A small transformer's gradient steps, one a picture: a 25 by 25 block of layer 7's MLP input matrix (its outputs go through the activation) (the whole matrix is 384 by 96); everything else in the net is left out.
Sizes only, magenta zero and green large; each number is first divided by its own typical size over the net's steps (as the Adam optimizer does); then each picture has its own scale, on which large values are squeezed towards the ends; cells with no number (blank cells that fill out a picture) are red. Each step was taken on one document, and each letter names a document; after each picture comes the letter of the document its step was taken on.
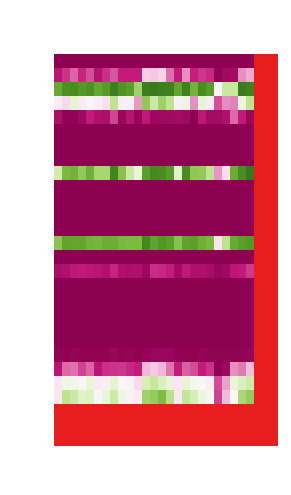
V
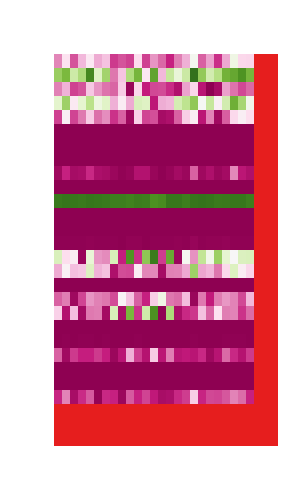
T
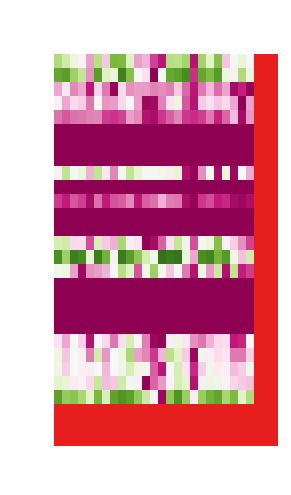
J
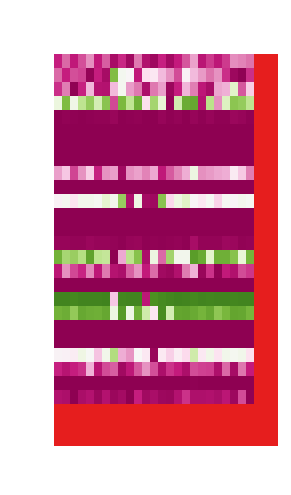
T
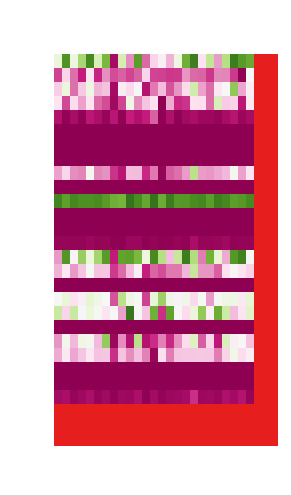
T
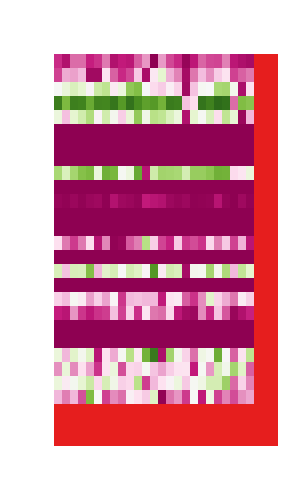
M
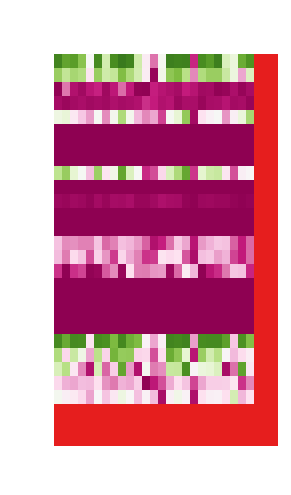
J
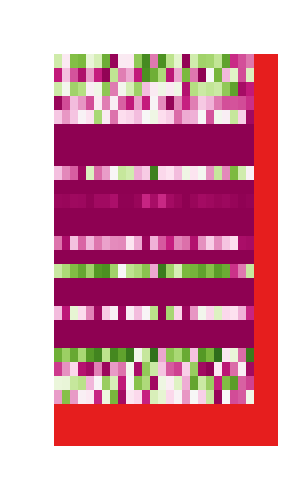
M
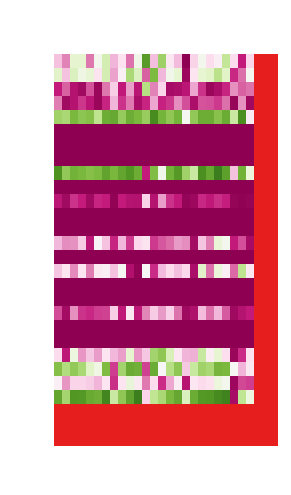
M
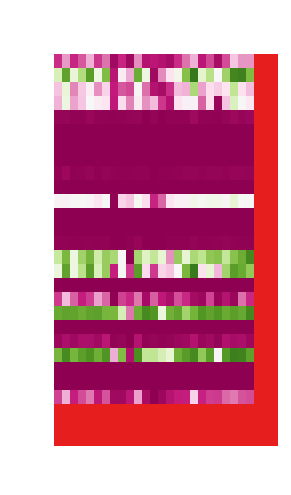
T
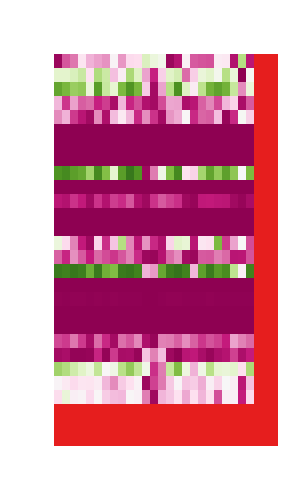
J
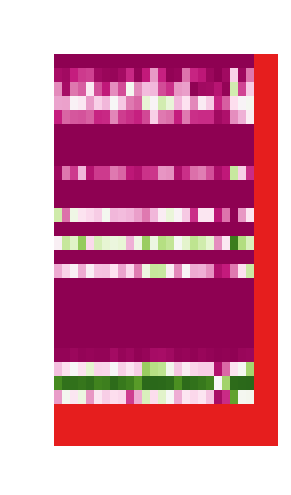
V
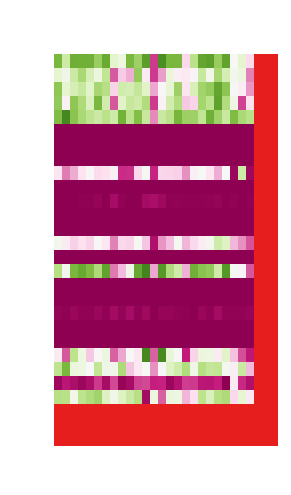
M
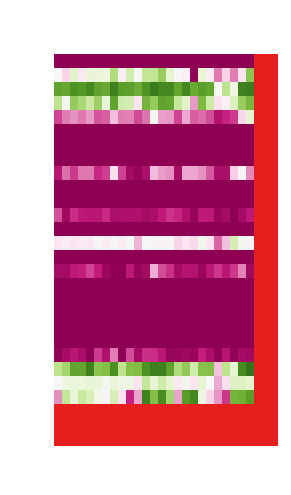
V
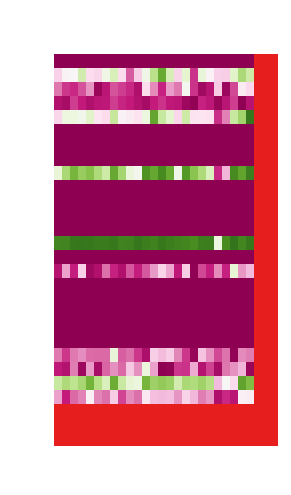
V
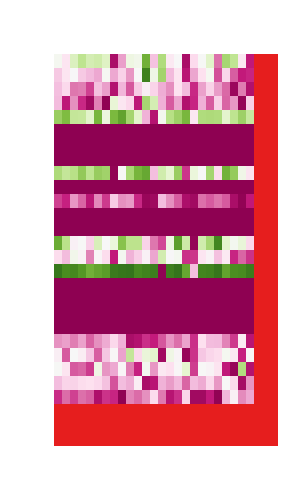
J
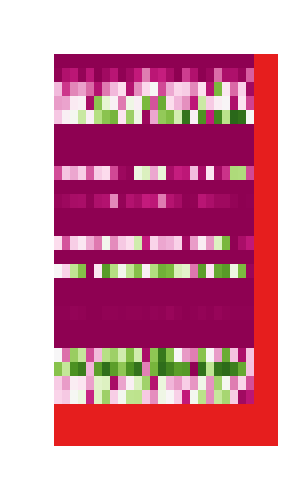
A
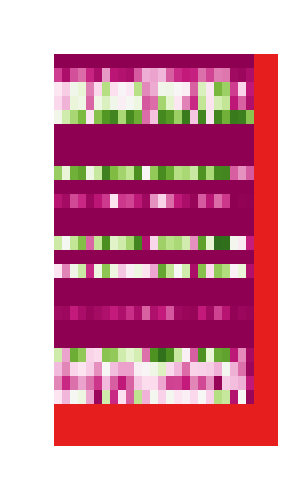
A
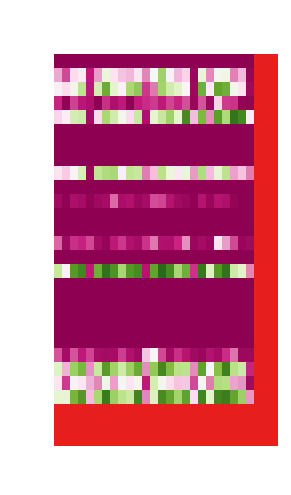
A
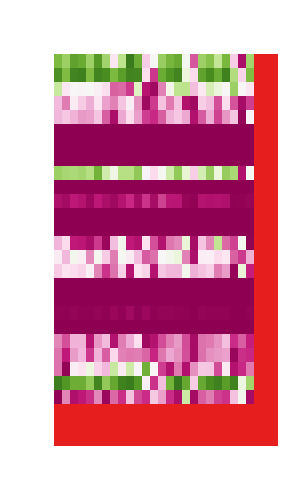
J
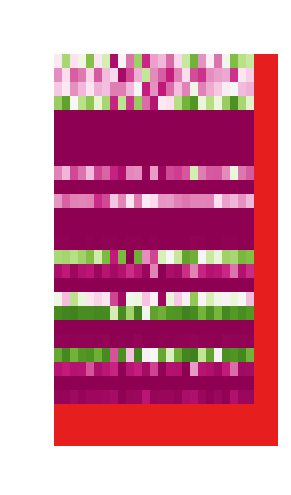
T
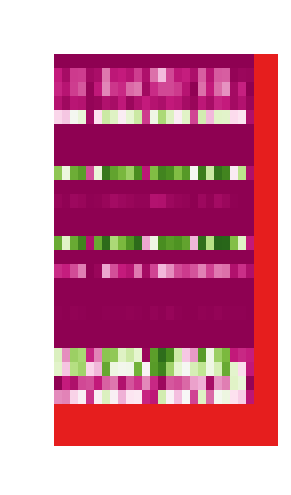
A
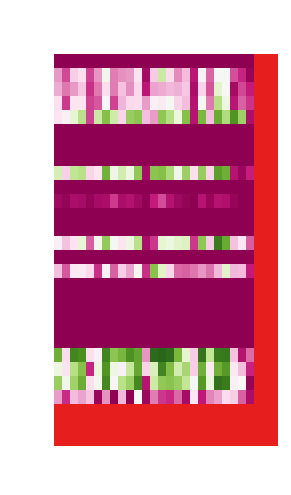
A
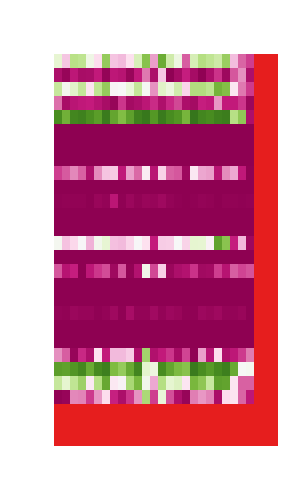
M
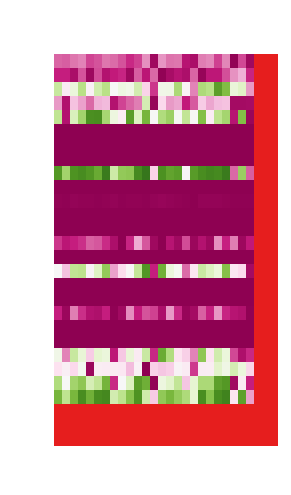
M
